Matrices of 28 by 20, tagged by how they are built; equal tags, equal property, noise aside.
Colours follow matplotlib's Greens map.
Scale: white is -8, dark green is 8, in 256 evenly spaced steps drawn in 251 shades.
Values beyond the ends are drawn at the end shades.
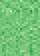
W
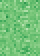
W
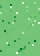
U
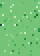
U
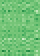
W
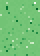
U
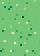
U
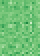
W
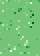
U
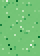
U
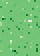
U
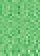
W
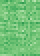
W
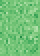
W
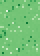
U
